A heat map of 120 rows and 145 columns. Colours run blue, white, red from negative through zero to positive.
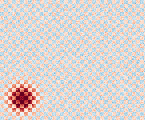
Overall the values sit about 50% of the way up the scale. No single row or column stands out from its neighbours. The field is checkered. One bump rises in the bottom left. The ninth with the highest average is the bottom left.
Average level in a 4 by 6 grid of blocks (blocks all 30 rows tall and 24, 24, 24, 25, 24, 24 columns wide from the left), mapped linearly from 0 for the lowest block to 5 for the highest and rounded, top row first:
000000
000000
110000
540000
